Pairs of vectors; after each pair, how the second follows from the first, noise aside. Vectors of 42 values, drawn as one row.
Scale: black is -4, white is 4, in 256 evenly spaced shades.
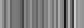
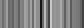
wrapped around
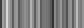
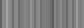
shrunk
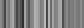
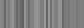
shrunk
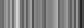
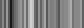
wrapped around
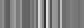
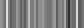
shuffled
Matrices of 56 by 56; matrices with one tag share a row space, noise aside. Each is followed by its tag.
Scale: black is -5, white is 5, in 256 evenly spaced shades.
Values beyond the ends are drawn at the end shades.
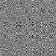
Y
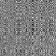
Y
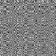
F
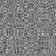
F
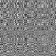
F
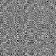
F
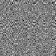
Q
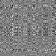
Q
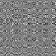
Q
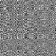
F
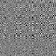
Y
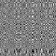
Y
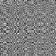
F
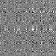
Y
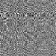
F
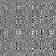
Y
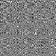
F
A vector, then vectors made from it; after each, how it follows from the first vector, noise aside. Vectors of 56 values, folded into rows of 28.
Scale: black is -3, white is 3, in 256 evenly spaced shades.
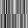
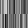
sign-scrambled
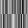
reversed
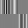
partly zeroed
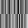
wrapped around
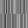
shrunk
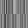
shrunk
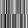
copied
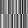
wrapped around
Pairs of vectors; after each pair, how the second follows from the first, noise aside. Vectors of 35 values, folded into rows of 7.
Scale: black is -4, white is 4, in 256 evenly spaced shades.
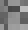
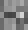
wrapped around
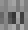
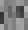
wrapped around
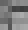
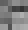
copied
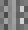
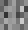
copied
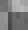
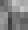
copied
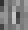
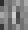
copied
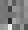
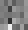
copied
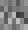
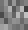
wrapped around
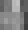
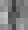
wrapped around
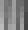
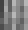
reversed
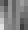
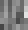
wrapped around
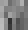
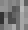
wrapped around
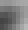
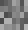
sign-scrambled
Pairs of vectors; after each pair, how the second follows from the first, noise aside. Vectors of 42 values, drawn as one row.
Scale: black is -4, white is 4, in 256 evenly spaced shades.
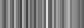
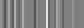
partly zeroed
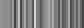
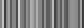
wrapped around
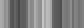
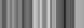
reversed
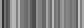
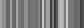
wrapped around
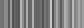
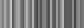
reversed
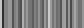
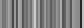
reversed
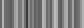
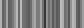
wrapped around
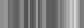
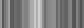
wrapped around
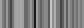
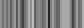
reversed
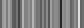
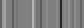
partly zeroed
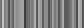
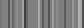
partly zeroed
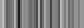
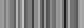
reversed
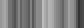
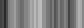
reversed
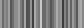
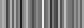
reversed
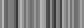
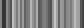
wrapped around
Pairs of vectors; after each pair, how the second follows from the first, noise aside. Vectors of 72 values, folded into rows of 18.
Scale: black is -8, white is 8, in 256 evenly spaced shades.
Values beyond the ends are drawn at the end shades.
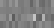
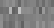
reversed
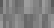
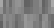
negated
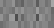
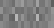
negated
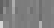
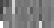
scaled up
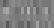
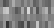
scaled up
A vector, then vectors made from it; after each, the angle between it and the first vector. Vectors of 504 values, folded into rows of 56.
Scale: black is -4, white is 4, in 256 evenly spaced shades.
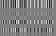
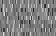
orthogonal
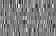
partly aligned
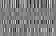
nearly opposite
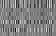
nearly opposite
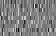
partly aligned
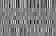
nearly opposite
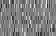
partly aligned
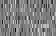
partly opposed
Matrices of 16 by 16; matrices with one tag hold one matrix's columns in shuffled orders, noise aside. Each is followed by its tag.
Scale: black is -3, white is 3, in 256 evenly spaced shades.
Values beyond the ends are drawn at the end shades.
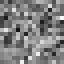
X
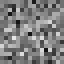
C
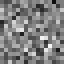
C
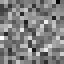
C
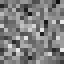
C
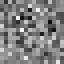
X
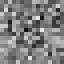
X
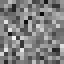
C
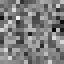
X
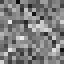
C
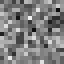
X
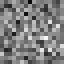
C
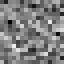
C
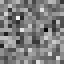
X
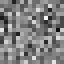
X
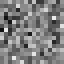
X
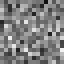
C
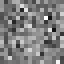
X
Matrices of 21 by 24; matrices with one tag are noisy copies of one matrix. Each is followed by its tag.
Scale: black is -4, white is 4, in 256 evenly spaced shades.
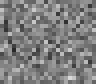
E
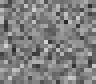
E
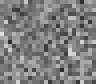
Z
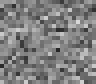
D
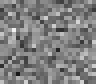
D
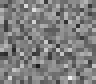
E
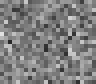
Z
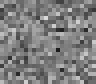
D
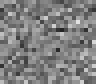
D
